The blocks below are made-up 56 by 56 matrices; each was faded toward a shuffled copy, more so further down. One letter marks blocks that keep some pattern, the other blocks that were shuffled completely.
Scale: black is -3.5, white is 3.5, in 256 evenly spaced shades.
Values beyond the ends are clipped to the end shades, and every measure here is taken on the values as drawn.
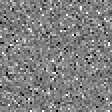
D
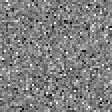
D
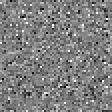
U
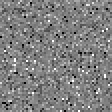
D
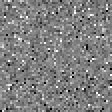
D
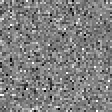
U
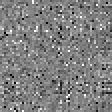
U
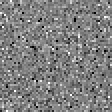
D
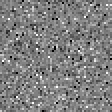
D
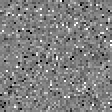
D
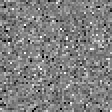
U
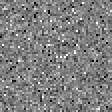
U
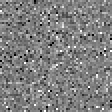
U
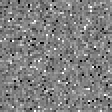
D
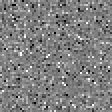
U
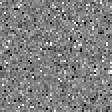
D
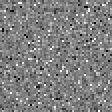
D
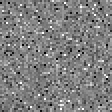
D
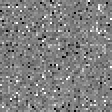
U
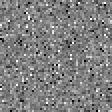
D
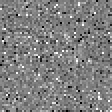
U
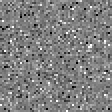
U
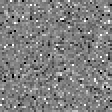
U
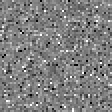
U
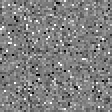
U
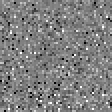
U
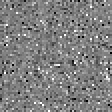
U
